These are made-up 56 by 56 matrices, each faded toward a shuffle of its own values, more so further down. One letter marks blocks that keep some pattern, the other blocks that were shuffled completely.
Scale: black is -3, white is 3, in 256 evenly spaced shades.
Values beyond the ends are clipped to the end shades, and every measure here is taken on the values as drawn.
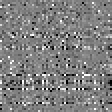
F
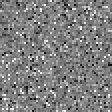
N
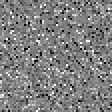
N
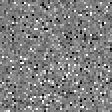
N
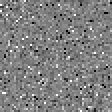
N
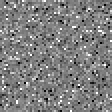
N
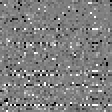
F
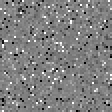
N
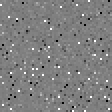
N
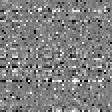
F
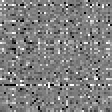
F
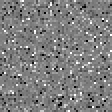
N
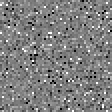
N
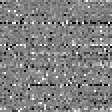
F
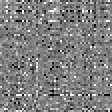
F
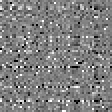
F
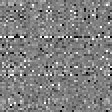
F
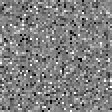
N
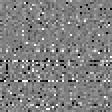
F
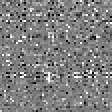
F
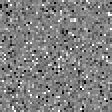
N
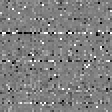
F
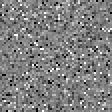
N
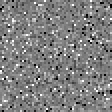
N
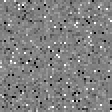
N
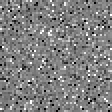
N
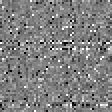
F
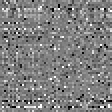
F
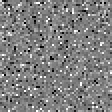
N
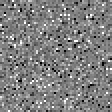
N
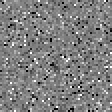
N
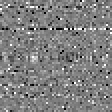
F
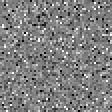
N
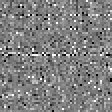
F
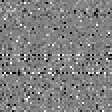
F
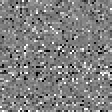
F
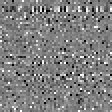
F
